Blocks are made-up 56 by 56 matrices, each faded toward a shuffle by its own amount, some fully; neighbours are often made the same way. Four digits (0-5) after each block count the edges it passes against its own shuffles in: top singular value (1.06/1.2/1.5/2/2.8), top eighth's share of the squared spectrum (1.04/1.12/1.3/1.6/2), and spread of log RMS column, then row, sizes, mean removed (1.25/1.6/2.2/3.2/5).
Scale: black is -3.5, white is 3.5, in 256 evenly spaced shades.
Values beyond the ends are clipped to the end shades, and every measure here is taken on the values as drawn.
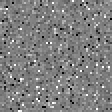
1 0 0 0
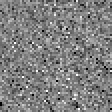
1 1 0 0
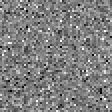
1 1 0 0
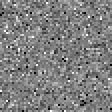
1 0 0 0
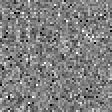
3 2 0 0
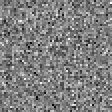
0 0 0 0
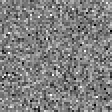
0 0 0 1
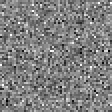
1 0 0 2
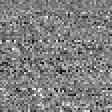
1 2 0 3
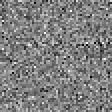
0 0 0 2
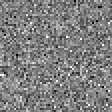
0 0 0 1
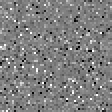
1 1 0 0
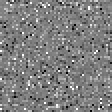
2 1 1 0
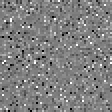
1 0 0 0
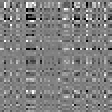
5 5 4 4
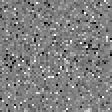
2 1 0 0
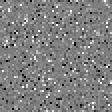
1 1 0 0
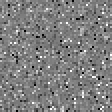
0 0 0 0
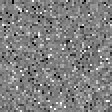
1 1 0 0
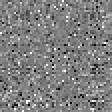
3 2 1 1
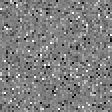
2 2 0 0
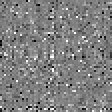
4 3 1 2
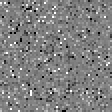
2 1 0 0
